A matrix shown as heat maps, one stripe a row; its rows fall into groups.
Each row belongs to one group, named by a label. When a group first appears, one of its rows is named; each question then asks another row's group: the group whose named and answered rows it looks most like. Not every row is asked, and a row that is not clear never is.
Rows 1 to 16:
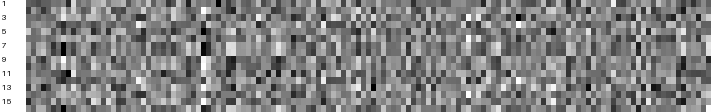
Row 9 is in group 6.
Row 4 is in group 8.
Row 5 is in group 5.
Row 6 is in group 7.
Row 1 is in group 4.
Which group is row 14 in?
7
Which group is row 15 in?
6
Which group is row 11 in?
4
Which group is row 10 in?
6
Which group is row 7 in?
5
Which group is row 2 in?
6
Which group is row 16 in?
5
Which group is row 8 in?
5
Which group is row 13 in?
6
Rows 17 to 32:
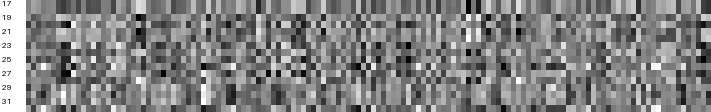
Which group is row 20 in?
4
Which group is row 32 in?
5
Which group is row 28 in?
8
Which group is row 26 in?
5
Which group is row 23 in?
4
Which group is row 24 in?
8
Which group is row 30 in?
6
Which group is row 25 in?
4
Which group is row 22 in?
7
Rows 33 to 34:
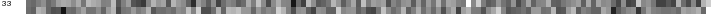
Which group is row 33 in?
7
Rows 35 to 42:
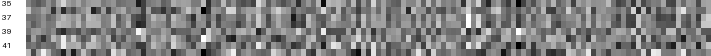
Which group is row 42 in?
5
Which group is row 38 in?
7
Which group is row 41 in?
7
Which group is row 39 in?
8
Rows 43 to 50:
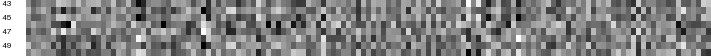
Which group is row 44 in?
5
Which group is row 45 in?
7
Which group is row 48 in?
8
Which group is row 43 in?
7
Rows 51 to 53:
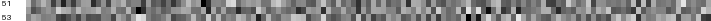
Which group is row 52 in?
7
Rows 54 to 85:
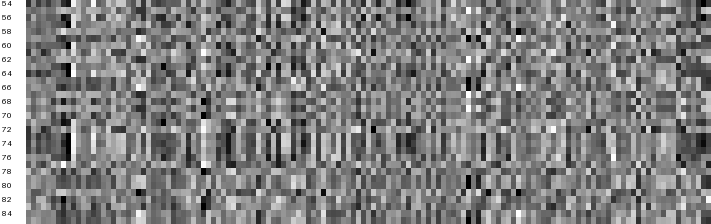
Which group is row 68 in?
5
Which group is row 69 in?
7
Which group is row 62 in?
7
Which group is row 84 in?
8
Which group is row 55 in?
7
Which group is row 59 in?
8
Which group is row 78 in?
5
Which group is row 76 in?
4
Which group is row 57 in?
4
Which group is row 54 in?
4
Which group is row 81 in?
7
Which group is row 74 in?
4
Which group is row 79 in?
8
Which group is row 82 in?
5
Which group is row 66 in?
8
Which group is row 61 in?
6
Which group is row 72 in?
6
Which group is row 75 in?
4
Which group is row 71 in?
4
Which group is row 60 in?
4
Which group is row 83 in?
5
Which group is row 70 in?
5
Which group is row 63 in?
4
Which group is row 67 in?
7
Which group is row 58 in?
7
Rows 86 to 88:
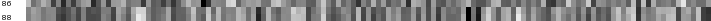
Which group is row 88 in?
8
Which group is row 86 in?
5
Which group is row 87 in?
8
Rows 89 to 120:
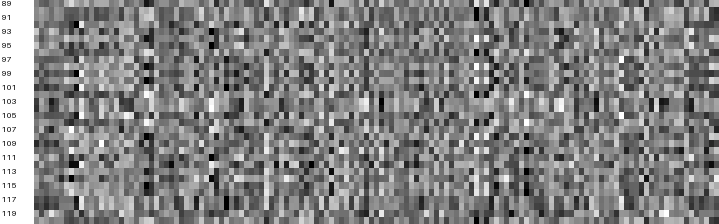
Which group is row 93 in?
5
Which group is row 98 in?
7
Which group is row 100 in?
7
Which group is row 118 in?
4
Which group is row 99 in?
4
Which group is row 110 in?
7
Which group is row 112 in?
4
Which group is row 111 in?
5
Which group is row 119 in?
5
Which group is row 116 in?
7
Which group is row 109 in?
4
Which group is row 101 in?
4
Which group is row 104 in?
6
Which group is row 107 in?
6
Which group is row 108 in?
7
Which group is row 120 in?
8
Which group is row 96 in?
8
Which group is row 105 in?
4
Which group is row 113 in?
7
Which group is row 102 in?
8
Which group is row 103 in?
6
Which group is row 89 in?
7
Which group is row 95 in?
5
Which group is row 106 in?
8
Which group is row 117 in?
4
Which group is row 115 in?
7
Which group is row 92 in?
4
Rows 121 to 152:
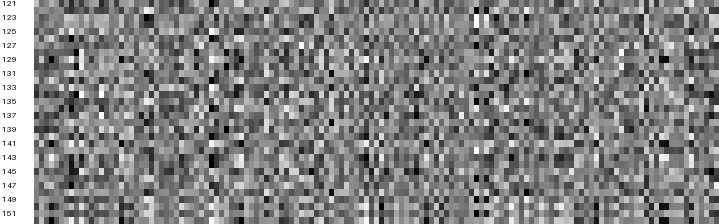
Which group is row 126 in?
5
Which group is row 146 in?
8
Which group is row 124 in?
7
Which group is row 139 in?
4
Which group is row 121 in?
5
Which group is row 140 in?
5
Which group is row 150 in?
6
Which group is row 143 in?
5
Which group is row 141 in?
6
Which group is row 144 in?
5
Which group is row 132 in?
5
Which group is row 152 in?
6
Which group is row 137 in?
4
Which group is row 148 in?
7
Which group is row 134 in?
4
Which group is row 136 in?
5
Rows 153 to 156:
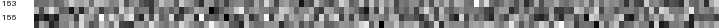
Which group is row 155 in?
4
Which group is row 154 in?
5
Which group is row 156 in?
6
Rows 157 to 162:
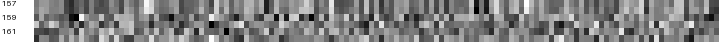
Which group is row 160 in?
5
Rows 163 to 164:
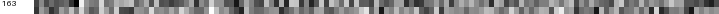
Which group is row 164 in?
6
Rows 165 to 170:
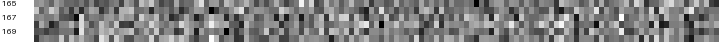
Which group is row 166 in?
5
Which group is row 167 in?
4
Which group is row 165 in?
8
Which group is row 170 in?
6
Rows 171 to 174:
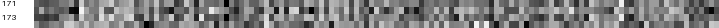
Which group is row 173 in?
4
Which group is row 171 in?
4
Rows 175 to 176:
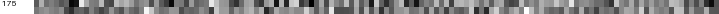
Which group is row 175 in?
4
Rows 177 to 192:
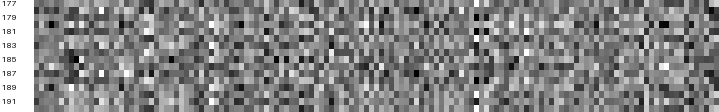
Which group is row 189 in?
6
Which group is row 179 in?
8
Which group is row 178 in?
4
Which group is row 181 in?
8
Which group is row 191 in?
6
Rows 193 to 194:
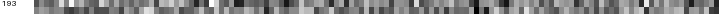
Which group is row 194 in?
8
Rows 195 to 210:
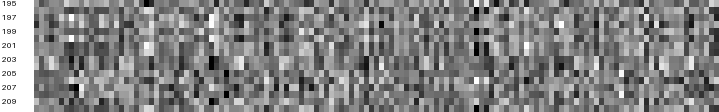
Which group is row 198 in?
6
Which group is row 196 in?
8
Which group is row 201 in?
8
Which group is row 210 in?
8
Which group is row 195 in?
7
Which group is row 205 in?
4
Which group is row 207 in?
4
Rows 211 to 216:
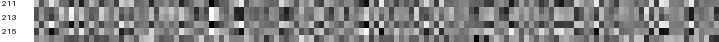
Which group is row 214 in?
5
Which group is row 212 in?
6
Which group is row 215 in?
6
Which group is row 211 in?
5
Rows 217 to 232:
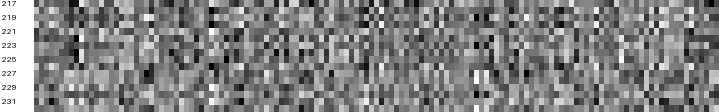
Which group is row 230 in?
8
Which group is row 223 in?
8
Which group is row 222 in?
4
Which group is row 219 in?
8
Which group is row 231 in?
6
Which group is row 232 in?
7
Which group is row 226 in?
5
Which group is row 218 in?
5
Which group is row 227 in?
7
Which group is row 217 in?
4
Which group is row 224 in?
4
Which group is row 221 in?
6
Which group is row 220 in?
5
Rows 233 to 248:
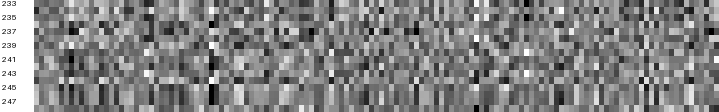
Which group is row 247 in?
5
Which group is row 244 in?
6
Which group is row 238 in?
7
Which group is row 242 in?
5
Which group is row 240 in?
8
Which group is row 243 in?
8
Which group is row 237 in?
4
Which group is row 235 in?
7
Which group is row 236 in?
5
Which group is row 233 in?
7
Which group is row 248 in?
8
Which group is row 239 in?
6
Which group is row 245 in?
5
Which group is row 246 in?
5
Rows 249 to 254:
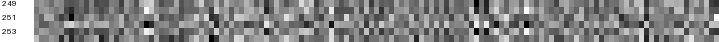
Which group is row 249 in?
8
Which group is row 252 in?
7
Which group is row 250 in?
8
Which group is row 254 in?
5
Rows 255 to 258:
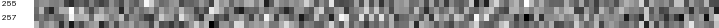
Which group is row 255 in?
8
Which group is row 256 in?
6
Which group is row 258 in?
5
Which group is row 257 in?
7
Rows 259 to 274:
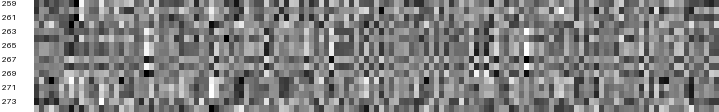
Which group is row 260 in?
6
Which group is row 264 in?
4
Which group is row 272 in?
6
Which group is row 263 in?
8
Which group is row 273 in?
4
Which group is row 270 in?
6
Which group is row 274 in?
5
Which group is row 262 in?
5
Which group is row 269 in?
7
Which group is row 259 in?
4
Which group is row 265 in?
8
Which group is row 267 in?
7
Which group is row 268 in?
8
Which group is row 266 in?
8
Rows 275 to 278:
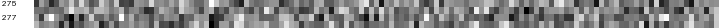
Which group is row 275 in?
6
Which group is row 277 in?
5
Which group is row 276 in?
7
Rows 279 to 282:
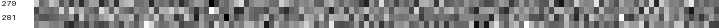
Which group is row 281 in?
4
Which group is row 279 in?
5
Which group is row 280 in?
6
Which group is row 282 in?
8
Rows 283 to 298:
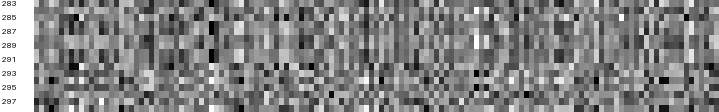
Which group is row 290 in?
5
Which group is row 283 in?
5
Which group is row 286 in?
5
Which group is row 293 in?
8
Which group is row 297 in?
4
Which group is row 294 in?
6
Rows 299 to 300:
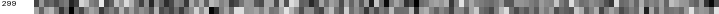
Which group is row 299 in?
4
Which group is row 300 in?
5
